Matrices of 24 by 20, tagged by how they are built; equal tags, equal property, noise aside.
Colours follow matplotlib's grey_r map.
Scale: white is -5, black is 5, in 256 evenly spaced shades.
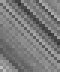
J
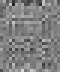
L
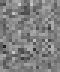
L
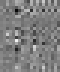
L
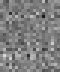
L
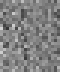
L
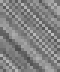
J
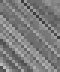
J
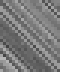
J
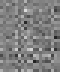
L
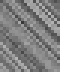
J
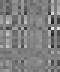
L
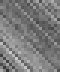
J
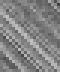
J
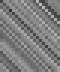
J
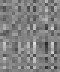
L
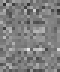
L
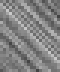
J
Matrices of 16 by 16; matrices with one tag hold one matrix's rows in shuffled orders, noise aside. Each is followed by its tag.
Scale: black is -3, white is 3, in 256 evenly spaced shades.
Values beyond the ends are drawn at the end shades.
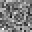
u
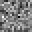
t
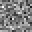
u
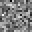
u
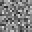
t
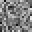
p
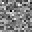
u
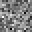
u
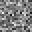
u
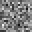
t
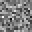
u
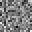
p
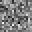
t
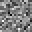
u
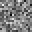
u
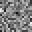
p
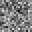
t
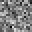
u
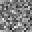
u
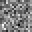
t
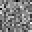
p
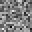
u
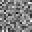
p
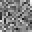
p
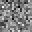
t
